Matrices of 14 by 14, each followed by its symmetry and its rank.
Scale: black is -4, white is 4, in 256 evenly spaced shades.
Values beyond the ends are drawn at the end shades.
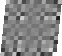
symmetric, rank two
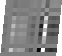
neither, rank one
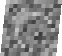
symmetric, full rank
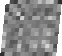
symmetric, rank three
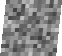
symmetric, full rank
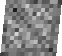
symmetric, full rank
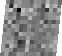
neither, rank three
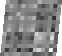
symmetric, rank two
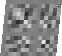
symmetric, rank two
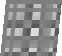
symmetric, rank one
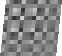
symmetric, rank one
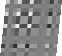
symmetric, rank one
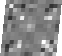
symmetric, rank three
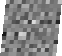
neither, rank three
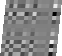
neither, rank one
